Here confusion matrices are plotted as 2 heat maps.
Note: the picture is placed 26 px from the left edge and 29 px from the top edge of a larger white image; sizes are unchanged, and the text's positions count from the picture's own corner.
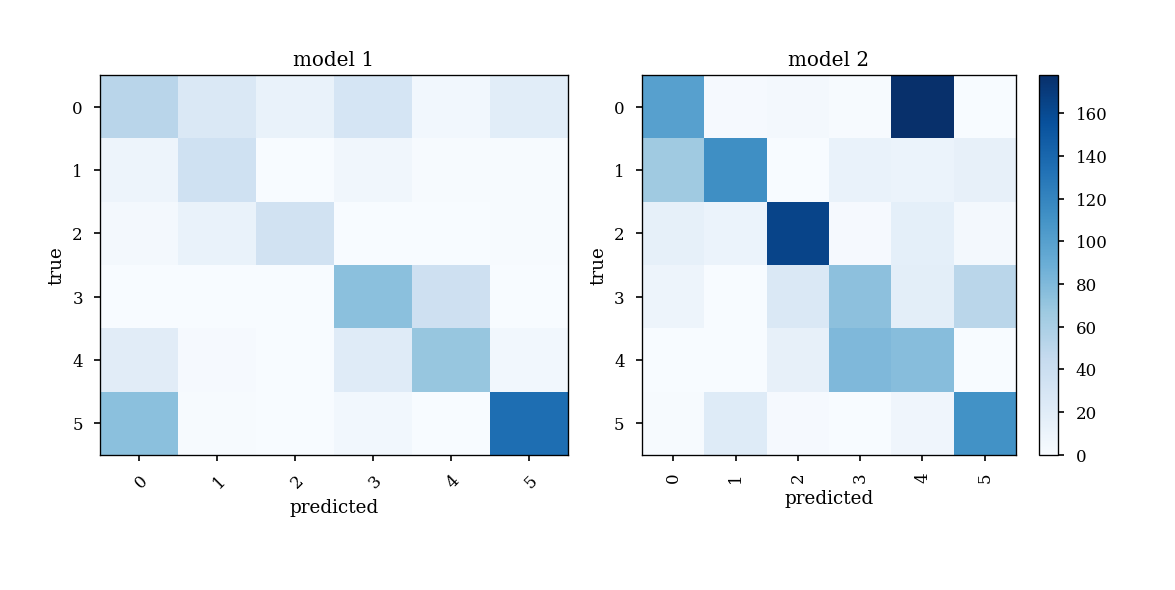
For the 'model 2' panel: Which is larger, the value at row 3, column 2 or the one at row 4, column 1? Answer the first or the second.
the first
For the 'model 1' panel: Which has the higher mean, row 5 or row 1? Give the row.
5
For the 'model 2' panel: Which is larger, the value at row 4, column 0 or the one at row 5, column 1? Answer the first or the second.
the second
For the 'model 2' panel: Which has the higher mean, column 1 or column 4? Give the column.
4
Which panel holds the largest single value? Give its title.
model 2
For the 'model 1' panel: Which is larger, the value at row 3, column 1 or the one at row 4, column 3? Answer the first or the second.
the second
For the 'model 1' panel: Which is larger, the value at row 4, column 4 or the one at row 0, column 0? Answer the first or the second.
the first
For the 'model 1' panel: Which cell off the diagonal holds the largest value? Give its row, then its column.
5, 0
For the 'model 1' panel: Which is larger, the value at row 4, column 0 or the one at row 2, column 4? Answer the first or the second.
the first
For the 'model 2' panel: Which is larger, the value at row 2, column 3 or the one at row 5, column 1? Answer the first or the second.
the second
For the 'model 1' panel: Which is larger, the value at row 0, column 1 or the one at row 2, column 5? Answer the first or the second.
the first
